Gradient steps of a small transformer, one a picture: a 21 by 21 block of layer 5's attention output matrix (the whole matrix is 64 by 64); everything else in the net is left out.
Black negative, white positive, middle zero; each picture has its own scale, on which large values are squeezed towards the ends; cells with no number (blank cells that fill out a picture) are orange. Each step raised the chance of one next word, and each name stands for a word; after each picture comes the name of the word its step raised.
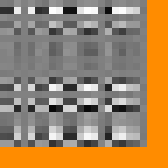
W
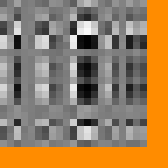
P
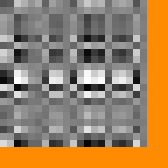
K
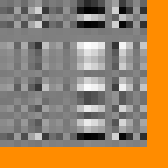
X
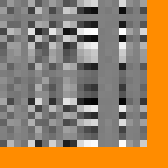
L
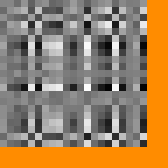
X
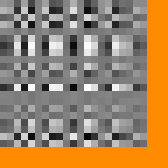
X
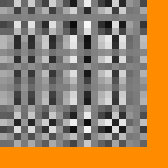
P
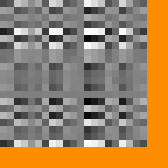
L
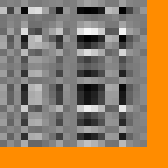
P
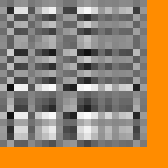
W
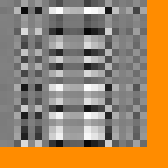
W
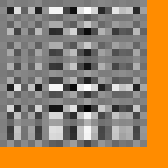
W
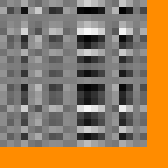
P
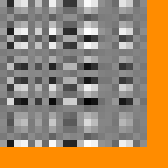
L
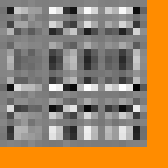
W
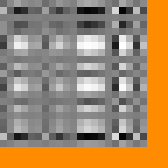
X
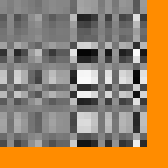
K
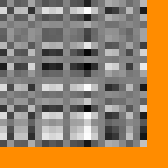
W
